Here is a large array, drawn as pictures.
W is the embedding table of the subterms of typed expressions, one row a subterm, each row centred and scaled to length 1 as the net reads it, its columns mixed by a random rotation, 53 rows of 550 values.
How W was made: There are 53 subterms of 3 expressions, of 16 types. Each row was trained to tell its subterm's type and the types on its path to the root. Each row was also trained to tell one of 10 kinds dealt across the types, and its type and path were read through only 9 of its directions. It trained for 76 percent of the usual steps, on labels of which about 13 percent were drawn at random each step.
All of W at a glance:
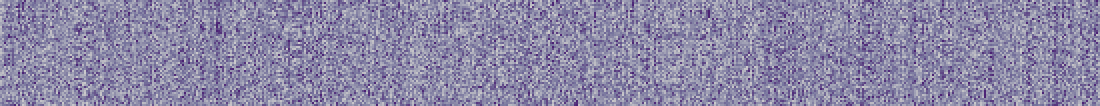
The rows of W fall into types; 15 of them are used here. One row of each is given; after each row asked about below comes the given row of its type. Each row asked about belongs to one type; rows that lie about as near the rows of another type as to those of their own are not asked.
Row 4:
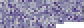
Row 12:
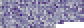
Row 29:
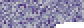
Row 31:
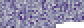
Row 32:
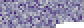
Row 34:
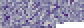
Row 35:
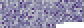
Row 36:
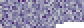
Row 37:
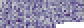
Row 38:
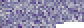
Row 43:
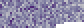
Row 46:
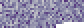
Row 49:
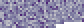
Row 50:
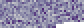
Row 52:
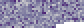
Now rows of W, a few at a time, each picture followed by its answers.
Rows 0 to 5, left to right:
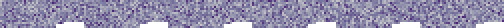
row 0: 38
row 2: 36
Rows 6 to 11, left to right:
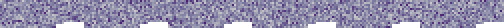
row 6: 50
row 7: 38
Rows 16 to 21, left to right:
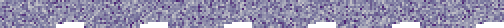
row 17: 29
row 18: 31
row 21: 12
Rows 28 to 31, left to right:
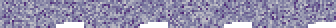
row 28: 37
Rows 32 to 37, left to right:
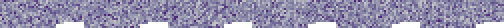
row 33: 38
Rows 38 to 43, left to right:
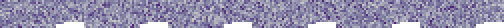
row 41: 36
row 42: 29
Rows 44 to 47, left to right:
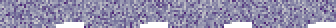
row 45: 46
